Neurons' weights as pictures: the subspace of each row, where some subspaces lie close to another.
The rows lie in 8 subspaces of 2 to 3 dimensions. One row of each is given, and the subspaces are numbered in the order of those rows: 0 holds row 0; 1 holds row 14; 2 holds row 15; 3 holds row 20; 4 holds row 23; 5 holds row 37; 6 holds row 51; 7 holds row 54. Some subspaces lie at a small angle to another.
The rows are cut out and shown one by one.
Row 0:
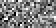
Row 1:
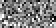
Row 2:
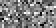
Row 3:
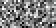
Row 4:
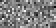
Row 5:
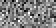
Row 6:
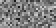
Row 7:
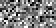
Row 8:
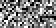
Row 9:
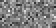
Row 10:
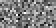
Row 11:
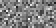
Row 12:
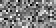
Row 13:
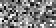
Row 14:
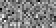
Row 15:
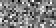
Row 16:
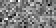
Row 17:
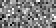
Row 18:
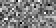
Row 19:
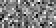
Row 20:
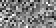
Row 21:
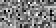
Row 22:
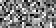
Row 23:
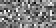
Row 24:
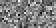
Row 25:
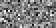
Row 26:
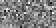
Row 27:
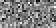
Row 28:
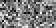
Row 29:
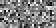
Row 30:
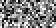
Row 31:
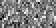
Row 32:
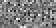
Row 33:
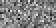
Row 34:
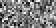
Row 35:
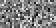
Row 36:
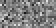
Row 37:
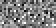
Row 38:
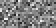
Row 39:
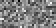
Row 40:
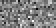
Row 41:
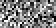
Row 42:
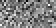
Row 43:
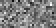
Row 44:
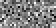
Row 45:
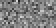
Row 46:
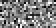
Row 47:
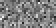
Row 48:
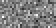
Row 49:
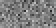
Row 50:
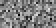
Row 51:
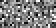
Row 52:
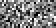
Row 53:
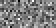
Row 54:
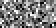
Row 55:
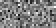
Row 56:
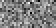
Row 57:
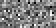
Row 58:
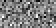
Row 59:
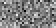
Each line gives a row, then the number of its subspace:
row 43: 2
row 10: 7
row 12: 3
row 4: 6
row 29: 4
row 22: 7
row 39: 2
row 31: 1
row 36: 7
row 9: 6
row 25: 4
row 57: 4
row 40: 5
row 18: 0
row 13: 2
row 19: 1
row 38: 0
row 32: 5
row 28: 7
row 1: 7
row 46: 5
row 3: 7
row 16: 0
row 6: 6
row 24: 4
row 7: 0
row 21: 4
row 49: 7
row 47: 1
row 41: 0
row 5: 5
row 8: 0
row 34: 2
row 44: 6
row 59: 7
